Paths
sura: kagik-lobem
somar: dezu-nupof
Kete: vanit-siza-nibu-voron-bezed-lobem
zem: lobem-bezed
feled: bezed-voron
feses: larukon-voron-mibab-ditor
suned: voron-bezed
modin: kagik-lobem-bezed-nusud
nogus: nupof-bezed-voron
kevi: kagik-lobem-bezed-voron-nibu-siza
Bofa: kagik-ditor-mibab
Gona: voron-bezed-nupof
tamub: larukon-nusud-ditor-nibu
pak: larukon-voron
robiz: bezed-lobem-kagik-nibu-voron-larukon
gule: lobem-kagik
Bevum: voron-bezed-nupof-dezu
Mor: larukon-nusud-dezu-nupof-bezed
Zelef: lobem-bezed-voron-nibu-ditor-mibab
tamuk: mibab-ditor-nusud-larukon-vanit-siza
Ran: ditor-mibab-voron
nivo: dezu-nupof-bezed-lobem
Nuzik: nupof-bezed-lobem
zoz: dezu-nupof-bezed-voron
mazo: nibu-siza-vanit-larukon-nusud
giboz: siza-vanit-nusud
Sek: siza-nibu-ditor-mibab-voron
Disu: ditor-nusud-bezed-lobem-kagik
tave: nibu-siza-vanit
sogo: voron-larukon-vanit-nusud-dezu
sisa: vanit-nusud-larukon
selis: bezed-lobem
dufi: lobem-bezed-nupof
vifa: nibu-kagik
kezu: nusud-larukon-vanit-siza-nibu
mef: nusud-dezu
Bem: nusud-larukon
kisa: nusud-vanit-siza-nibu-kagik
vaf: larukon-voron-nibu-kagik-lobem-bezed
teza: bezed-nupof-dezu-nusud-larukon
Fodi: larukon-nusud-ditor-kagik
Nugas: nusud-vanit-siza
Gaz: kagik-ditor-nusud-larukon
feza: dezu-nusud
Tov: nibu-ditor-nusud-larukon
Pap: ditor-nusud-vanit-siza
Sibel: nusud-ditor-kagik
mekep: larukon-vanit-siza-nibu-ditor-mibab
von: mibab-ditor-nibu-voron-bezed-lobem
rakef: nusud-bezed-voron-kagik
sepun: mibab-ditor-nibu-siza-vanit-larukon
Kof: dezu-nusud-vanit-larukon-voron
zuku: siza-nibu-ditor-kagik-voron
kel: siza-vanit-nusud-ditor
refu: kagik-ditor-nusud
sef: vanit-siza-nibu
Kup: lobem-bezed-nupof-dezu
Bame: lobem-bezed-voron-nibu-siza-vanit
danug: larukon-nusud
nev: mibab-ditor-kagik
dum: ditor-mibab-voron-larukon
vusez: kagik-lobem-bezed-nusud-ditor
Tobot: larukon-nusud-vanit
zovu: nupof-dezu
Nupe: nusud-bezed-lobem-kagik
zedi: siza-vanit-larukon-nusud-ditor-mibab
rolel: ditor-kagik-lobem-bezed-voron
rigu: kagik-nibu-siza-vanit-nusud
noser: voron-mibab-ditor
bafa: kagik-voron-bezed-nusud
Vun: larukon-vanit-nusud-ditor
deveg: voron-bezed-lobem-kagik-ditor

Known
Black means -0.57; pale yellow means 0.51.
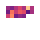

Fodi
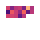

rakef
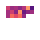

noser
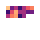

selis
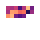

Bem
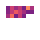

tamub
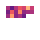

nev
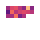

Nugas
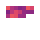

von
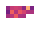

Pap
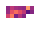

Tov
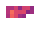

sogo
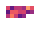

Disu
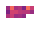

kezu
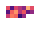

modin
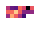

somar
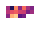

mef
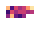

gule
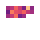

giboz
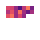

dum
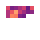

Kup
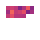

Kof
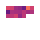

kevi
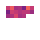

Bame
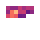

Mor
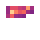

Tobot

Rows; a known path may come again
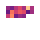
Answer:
Fodi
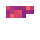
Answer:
Zelef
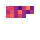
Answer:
dum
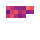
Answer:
vaf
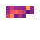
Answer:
Tov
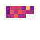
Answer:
Pap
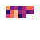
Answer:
zem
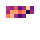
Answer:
danug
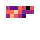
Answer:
somar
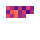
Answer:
nogus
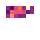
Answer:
refu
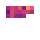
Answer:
kisa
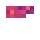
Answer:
Kof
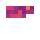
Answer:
Sek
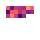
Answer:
Nupe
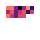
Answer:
pak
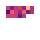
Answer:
rakef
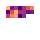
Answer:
selis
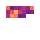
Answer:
nivo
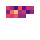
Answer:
Gona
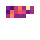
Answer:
Sibel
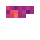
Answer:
zoz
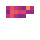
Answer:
mazo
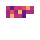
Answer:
Bofa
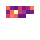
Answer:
dufi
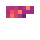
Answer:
zedi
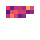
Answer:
Disu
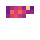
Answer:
kel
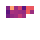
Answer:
sef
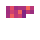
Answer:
mekep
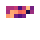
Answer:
Bem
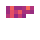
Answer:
sepun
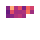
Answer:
tave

